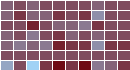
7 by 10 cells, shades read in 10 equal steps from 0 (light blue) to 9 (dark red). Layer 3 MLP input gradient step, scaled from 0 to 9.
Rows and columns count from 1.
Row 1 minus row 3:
-1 0 -3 0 1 1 2 -2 0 0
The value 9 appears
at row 7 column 5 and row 7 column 7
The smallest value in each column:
2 4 0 4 5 5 4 3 5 6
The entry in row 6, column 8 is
6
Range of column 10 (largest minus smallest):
1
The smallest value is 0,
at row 7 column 3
